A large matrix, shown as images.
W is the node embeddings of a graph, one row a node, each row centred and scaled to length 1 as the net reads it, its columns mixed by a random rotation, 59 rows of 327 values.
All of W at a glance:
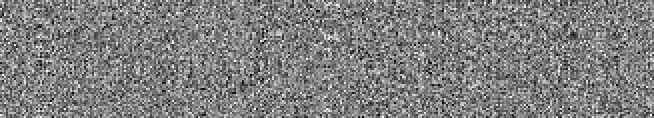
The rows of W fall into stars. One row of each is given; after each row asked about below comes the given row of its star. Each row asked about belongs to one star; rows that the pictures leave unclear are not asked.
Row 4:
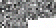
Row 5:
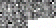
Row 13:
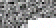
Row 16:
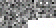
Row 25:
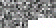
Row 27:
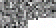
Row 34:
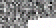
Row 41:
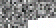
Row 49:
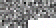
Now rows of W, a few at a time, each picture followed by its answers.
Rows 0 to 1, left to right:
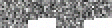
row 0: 34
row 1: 27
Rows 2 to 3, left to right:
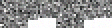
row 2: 34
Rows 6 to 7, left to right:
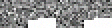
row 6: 41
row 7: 41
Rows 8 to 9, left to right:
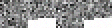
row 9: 4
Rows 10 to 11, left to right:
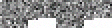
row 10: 49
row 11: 49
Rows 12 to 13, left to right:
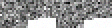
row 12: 5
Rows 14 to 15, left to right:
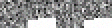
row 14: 27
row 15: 34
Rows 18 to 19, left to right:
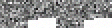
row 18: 4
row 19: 25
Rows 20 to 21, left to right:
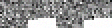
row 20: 5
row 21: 16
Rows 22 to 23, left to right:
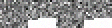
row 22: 41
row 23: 49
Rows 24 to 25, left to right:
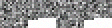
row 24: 4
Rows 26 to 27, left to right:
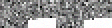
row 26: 5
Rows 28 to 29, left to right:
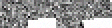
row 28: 13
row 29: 4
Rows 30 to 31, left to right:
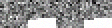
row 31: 34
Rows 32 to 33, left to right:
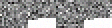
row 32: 13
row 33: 5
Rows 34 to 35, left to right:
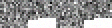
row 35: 25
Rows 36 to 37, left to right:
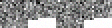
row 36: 34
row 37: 27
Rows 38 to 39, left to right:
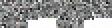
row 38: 4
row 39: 16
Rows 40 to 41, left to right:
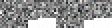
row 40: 41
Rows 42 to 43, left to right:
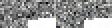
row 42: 27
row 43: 27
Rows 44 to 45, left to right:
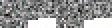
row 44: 25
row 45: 41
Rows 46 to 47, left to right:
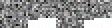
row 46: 25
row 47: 5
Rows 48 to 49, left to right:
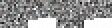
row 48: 34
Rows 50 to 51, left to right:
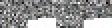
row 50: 5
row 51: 4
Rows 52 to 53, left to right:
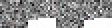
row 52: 5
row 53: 49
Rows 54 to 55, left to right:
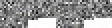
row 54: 13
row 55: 4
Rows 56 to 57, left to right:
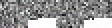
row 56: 13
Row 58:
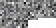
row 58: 49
